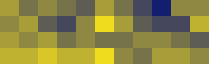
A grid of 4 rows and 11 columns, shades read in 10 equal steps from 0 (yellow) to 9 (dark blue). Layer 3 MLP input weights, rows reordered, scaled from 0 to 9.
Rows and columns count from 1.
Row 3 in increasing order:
3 3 4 4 4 4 5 5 5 5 6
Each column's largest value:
4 5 6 7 6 5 5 7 9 7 6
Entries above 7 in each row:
1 0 0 0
